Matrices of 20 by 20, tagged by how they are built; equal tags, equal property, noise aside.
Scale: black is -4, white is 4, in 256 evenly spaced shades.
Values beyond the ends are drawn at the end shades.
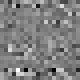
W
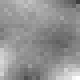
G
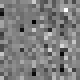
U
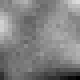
G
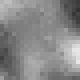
G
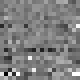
W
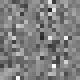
U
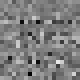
W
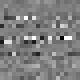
W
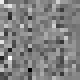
U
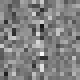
U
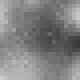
G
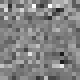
W
